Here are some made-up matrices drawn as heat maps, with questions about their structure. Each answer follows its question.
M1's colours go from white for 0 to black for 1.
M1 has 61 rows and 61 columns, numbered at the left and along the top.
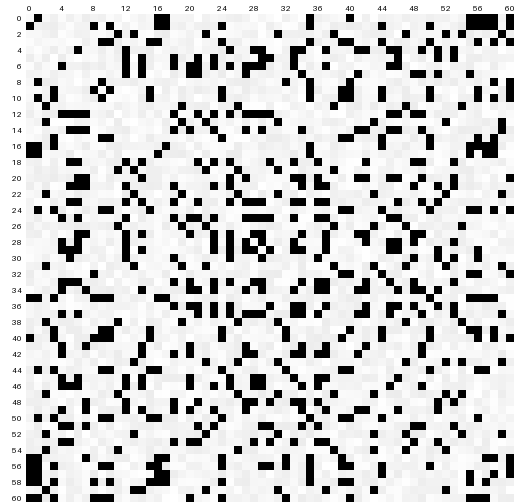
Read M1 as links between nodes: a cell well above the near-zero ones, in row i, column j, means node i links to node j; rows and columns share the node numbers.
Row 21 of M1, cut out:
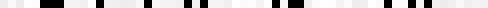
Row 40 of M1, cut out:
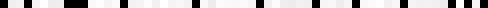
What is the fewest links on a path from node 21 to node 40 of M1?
4
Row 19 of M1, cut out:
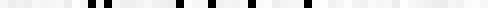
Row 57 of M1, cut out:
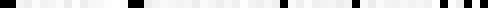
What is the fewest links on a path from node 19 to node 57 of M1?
6
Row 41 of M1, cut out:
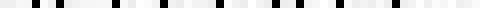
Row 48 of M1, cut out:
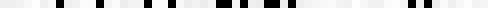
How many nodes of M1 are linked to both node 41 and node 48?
3
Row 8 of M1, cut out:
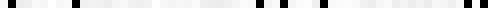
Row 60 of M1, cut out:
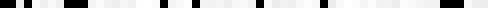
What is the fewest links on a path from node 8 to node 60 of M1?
1
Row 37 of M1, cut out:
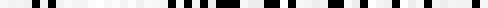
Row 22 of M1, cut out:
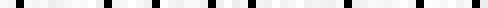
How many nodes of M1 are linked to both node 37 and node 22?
1
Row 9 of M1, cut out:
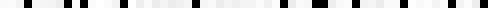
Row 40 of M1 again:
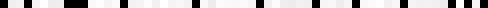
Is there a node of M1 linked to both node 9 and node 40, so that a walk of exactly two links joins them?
yes
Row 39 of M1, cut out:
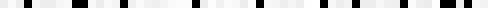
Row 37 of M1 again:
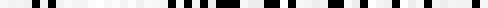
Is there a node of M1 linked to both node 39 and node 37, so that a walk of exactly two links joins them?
no
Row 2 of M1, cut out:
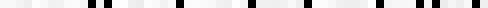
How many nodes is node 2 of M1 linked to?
9
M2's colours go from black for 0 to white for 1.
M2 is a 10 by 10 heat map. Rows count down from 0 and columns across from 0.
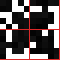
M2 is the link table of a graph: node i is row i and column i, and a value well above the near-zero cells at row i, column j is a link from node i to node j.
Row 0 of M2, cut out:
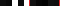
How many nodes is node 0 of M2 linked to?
2
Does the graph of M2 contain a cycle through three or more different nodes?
yes
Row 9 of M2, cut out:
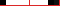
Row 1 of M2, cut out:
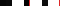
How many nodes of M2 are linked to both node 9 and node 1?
4
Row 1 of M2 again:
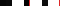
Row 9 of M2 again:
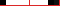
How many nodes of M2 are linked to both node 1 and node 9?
4
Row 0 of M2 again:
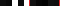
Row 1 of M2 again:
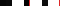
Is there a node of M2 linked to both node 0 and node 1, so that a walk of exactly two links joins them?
yes
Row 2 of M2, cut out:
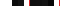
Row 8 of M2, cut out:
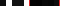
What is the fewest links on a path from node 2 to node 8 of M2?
2
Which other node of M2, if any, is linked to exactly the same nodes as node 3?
node 6
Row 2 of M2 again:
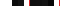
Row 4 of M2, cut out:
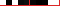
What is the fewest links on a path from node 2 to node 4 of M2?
1
